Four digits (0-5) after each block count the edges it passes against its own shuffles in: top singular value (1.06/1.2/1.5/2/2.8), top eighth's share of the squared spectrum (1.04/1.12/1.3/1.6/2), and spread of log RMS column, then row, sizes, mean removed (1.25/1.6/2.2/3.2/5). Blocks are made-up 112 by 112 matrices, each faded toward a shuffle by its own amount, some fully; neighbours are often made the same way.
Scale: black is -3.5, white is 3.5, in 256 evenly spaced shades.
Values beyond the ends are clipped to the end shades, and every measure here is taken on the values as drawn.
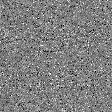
2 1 0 1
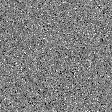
1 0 0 0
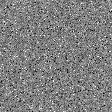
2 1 0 0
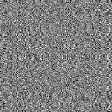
5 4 3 3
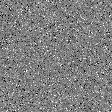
0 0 0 0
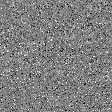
3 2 0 0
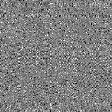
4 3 2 2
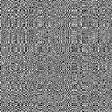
5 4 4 4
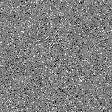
3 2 1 0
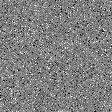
0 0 0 0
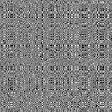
5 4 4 4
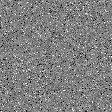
2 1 0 0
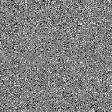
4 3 1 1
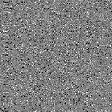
4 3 2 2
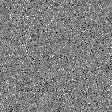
2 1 0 0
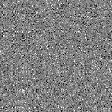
4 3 2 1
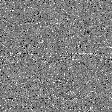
1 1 0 2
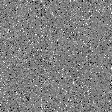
1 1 1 0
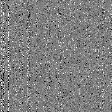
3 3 3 0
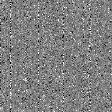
2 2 3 0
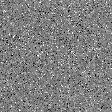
0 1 1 0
